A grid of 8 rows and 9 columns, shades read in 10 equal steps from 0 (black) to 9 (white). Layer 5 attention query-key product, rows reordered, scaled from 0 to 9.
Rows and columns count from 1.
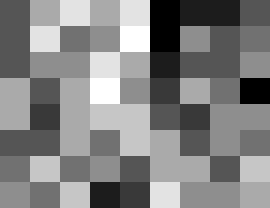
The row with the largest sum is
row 7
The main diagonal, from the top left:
3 8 5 9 7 6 6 5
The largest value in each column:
6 8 8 9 9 8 6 5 7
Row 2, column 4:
5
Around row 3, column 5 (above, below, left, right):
9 5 8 1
